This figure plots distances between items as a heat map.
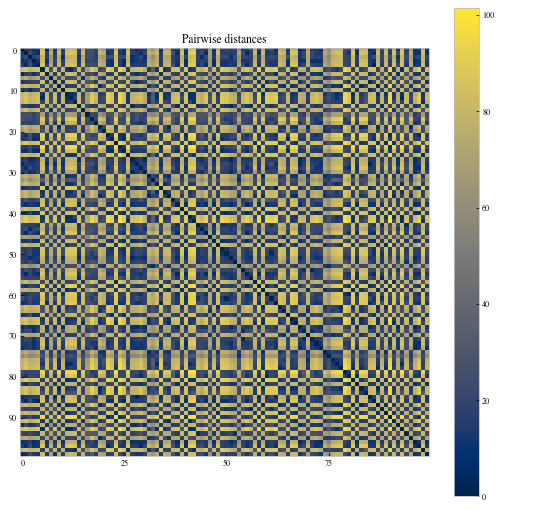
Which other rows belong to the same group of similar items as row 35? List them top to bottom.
5, 7, 9, 11, 12, 13, 15, 19, 20, 23, 26, 31, 32, 33, 36, 39, 41, 42, 46, 48, 53, 57, 59, 63, 64, 66, 67, 70, 74, 75, 76, 77, 78, 81, 83, 84, 87, 89, 91, 93, 95, 98
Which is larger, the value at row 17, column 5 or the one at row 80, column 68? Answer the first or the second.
the first
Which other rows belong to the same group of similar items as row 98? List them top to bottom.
5, 7, 9, 11, 12, 13, 15, 19, 20, 23, 26, 31, 32, 33, 35, 36, 39, 41, 42, 46, 48, 53, 57, 59, 63, 64, 66, 67, 70, 74, 75, 76, 77, 78, 81, 83, 84, 87, 89, 91, 93, 95
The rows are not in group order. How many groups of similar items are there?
2
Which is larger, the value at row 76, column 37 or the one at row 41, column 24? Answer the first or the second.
the second
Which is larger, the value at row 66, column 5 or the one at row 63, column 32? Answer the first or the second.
the second
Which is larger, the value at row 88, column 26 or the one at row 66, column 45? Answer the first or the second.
the second
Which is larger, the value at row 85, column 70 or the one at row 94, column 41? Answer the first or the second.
the second
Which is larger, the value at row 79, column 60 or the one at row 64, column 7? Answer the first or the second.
the second
